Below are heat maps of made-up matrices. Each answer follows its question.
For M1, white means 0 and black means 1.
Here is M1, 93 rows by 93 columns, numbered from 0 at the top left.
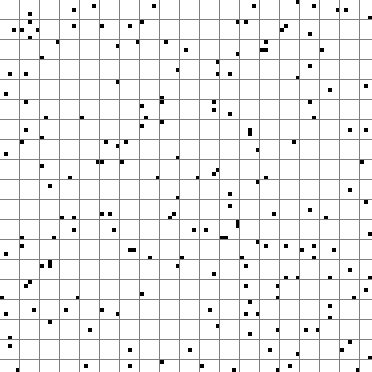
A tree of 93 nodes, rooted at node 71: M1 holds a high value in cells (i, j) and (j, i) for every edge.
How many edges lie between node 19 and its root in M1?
3
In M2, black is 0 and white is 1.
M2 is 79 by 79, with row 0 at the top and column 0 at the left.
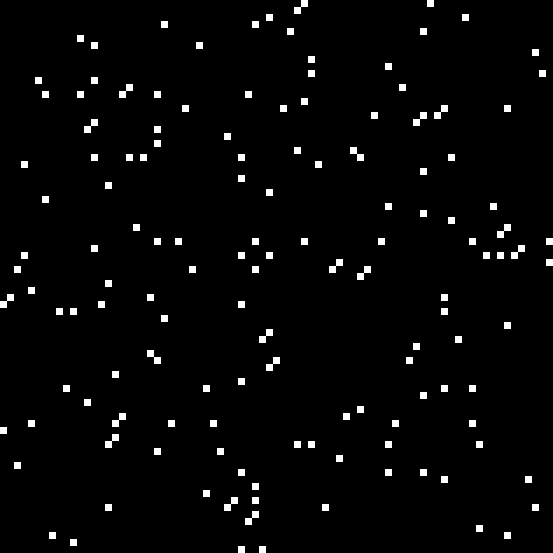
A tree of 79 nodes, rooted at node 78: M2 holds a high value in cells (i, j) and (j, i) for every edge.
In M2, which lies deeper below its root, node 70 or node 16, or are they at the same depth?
node 70
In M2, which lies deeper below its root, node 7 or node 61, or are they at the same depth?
node 7
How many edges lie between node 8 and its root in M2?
6
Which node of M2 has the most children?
34
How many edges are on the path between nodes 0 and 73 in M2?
4
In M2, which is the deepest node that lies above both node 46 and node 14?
34
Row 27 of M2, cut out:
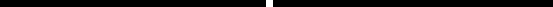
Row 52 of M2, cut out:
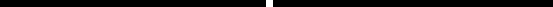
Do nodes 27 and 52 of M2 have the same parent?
yes
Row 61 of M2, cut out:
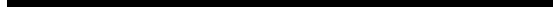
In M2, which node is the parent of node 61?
0
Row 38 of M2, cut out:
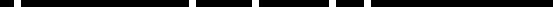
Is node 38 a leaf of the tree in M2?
no
